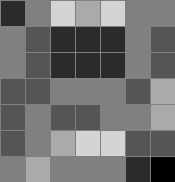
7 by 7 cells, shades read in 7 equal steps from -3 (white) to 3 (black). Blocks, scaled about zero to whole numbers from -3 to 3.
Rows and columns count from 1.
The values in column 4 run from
-2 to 2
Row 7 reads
0 -1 0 0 0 2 3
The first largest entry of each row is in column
1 3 3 1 1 1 7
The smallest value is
-2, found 4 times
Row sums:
-3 8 8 2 2 -2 4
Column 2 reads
0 1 1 1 0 0 -1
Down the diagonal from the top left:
2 1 2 0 0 1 3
